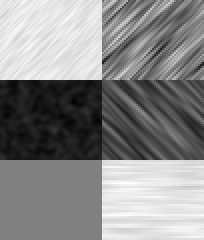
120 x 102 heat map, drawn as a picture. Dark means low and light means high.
It is made of 3 by 2 panels. Panel 1,1: very high, slanting up to the right, faint in contrast. Panel 1,2: middling, slanting up to the right, strong in contrast. Panel 2,1: very low, blotchy, faint in contrast. Panel 2,2: low, slanting down to the right. Panel 3,1: middling, flat. Panel 3,2: very high, streaked across, faint in contrast.
